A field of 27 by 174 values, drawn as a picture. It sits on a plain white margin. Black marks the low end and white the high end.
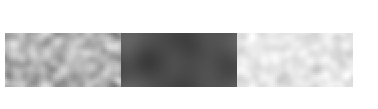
The table splits into one row of 3 panels. Panel 1,1: high, blotchy. Panel 1,2: low, smooth, faint in contrast. Panel 1,3: very high, blotchy, faint in contrast.
